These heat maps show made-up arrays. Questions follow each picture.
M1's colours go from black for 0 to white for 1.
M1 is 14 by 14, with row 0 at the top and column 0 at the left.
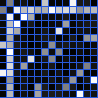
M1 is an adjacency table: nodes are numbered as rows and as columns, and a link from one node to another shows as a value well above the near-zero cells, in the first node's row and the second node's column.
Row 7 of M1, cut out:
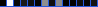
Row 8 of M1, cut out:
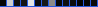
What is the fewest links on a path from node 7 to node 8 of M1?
1
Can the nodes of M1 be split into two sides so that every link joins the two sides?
no
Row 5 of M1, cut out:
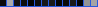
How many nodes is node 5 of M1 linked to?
3
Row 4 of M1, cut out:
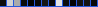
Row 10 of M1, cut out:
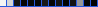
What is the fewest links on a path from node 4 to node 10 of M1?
2
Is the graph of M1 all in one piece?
yes
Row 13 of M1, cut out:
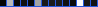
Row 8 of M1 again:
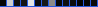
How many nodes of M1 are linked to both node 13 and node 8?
1
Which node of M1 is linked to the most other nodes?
node 1
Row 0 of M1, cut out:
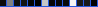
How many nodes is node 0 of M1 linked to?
3
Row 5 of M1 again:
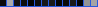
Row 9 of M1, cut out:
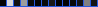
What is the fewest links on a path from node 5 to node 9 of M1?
2
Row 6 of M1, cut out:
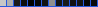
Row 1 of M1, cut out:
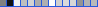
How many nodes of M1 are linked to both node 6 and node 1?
2
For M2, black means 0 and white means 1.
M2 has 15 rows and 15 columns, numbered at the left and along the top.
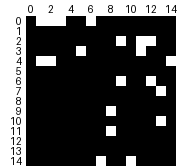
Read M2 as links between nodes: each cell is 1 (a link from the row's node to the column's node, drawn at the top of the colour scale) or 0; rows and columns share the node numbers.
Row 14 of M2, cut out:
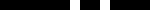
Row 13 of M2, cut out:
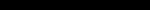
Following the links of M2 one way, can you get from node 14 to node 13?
yes
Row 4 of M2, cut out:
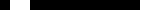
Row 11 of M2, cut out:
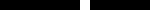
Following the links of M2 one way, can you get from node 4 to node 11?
yes
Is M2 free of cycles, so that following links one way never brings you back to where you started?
yes
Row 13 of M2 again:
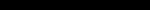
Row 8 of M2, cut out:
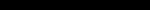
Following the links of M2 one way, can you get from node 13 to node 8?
no
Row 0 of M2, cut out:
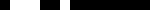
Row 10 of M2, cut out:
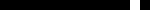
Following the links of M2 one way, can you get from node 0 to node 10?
no
